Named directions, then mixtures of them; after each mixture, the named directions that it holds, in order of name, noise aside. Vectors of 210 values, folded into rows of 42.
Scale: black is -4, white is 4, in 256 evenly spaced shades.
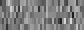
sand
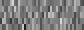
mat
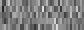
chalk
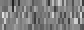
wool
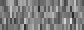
mat, sand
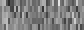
chalk, sand, wool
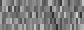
chalk, mat, wool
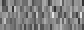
chalk, mat, wool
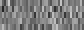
chalk, wool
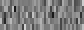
mat, wool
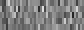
chalk, sand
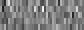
chalk, sand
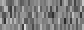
mat, sand, wool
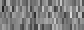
chalk, wool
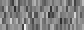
mat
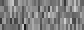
mat, sand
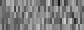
sand, wool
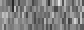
sand, wool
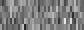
mat, sand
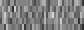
mat, sand, wool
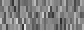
mat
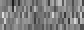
wool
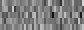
chalk, mat, wool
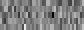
mat, wool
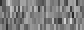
sand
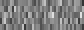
mat, wool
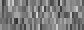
chalk, mat, sand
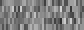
chalk, sand, wool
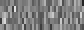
mat, wool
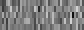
chalk, sand, wool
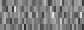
chalk, mat, wool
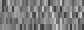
chalk, mat, wool
